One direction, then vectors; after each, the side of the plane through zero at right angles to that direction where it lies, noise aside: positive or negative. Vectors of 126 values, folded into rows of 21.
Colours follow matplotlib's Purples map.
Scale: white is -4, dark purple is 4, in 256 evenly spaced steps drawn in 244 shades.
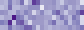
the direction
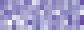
negative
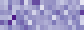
positive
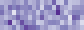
positive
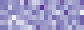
negative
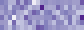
negative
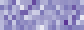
positive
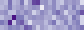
positive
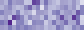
positive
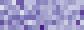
positive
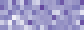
negative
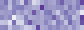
negative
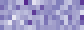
negative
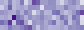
positive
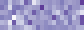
negative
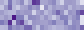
positive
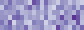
positive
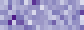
positive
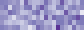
negative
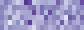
negative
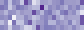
negative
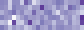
negative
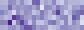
positive
